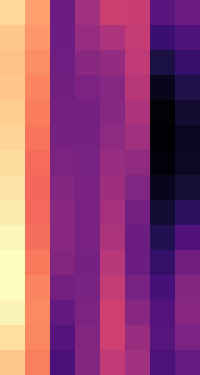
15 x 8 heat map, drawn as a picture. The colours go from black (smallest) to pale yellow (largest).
The field climbs toward the left. The ninth with the lowest average is the middle right. No lone cell stands out from its neighbours. Streaks run downward.
